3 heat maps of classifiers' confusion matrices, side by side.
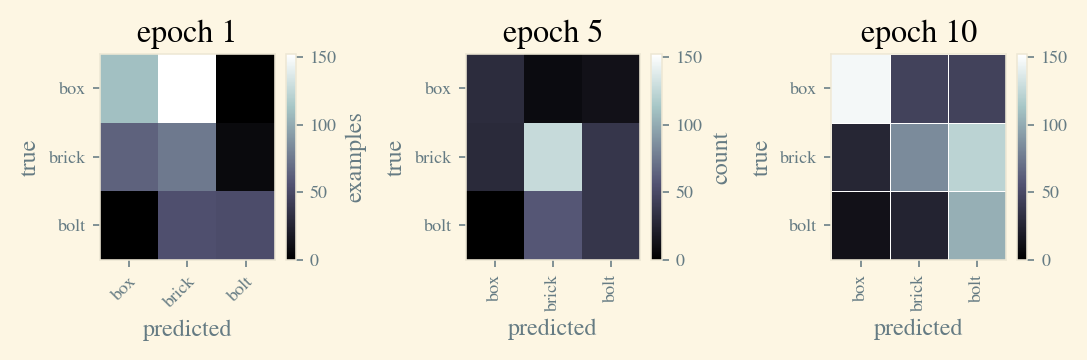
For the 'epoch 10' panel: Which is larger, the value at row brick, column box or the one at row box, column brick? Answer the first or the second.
the second
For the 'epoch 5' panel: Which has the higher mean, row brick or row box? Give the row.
brick
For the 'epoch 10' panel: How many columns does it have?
3
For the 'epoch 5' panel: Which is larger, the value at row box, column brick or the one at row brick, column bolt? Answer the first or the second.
the second
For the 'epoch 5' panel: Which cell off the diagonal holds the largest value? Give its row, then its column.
bolt, brick
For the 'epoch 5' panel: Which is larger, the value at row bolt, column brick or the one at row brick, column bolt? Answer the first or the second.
the first
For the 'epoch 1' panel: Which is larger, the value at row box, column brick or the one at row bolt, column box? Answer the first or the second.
the first
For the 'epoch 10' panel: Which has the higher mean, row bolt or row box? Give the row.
box
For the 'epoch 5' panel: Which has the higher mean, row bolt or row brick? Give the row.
brick
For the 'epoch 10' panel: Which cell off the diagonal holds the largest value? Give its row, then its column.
brick, bolt
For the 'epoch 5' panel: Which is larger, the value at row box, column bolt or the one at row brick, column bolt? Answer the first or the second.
the second
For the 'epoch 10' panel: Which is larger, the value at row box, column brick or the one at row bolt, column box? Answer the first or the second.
the first
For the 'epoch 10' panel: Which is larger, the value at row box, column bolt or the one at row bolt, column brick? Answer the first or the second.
the first
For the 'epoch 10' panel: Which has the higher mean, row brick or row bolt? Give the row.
brick
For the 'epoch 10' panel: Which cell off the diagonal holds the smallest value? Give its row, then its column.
bolt, box
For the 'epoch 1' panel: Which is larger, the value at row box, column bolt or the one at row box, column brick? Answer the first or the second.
the second
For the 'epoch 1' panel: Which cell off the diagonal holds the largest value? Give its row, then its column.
box, brick
